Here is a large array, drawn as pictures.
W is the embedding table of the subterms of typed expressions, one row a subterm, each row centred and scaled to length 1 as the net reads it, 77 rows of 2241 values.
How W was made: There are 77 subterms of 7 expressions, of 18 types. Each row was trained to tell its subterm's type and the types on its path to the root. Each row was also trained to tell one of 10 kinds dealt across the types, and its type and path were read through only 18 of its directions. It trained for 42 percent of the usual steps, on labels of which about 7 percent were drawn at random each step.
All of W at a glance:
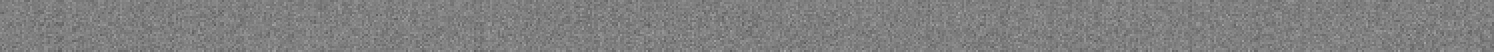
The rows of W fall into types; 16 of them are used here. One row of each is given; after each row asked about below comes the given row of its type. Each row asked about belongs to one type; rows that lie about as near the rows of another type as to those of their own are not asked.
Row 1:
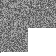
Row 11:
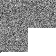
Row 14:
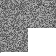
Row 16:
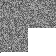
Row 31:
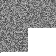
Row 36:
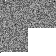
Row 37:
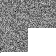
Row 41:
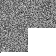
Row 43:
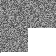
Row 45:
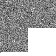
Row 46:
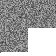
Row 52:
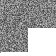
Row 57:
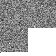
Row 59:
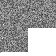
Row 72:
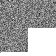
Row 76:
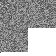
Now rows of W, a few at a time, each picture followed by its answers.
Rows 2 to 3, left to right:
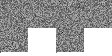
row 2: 72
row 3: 14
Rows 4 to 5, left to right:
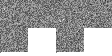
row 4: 37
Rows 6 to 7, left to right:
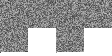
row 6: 52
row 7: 76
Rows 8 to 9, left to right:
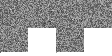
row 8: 72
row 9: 14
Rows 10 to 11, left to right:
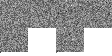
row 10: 57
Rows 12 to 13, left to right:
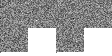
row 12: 36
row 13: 52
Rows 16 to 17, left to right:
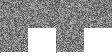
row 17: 1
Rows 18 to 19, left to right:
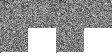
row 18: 59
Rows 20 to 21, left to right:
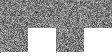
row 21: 1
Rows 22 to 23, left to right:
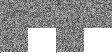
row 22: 57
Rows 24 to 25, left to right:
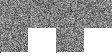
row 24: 57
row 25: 11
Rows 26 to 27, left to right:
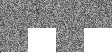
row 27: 37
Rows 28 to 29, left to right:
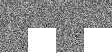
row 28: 37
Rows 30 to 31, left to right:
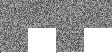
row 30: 11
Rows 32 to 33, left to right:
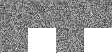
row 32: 11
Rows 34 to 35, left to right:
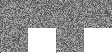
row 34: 36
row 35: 57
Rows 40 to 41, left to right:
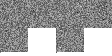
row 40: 43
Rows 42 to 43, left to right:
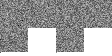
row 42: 46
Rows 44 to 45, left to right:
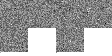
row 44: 52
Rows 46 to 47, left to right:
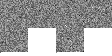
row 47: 43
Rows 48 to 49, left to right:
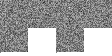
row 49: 14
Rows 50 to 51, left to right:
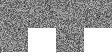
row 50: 72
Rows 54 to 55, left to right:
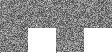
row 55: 72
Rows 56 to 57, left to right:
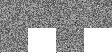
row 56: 37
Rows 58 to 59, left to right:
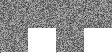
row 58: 76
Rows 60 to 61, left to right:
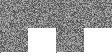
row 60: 43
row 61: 41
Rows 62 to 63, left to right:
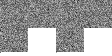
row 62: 76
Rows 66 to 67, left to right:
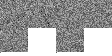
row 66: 76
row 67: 31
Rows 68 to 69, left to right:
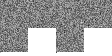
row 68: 45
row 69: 46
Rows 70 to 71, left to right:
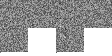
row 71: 16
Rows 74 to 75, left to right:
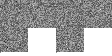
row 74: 14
